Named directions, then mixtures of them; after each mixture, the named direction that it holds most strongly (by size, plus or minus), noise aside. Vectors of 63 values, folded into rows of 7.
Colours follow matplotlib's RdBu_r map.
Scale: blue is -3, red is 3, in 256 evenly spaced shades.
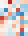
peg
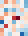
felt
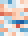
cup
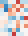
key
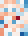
felt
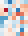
peg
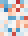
key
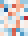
key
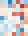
peg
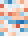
cup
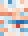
cup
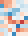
cup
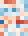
cup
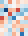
peg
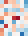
felt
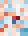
felt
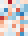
peg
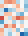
felt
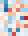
key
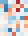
key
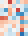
peg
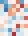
key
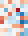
peg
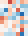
peg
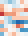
cup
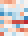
cup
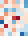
felt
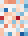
felt
